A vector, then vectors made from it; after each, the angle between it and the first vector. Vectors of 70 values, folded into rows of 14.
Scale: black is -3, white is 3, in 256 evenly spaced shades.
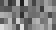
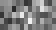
partly opposed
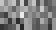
nearly opposite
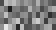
partly aligned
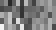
nearly parallel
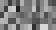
orthogonal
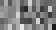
partly aligned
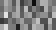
partly aligned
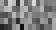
nearly opposite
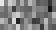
partly opposed
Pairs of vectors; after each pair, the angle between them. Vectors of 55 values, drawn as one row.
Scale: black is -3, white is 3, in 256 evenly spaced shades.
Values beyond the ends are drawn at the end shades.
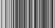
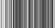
nearly parallel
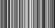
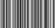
orthogonal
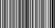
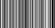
nearly parallel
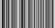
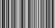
nearly parallel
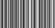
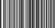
partly opposed
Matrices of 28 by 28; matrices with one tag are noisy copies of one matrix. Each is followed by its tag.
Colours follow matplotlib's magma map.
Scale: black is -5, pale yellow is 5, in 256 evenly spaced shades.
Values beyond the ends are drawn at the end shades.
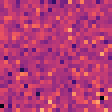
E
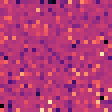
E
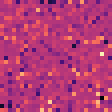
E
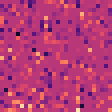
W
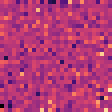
E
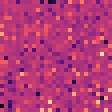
E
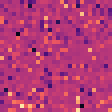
W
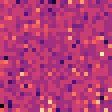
E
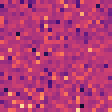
W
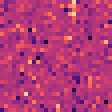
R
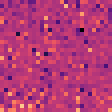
W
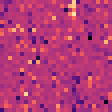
R
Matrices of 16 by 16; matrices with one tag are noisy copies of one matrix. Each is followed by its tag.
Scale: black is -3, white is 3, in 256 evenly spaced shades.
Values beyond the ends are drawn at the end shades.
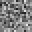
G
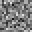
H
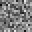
G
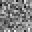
G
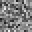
G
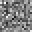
H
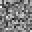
H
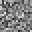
H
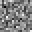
H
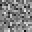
G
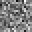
G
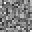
H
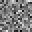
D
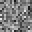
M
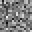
H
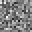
H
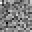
H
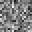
M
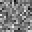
M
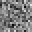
G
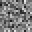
G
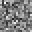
H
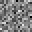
D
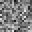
M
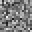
H
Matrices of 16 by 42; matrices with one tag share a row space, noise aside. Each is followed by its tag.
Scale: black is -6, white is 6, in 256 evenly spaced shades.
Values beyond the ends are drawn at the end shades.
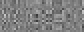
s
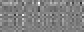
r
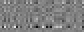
s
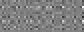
s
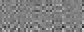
s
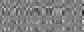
s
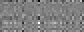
r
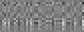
s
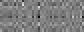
r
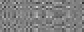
s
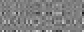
s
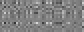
s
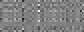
r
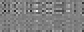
s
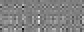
r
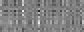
r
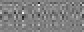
r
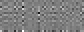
r
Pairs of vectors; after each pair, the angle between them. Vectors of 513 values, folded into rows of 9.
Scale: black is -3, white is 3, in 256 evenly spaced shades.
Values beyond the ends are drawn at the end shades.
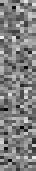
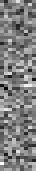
partly opposed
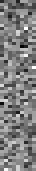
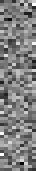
orthogonal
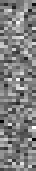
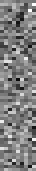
nearly opposite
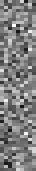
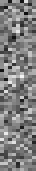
partly opposed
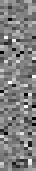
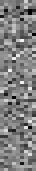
partly opposed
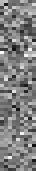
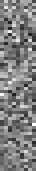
partly aligned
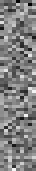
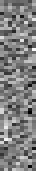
orthogonal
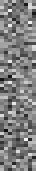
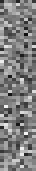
orthogonal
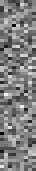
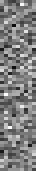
nearly parallel
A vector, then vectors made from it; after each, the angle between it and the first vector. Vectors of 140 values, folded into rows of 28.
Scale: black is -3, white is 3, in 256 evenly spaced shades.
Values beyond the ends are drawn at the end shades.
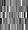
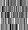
partly opposed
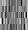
nearly opposite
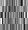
nearly opposite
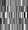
nearly parallel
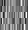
nearly parallel
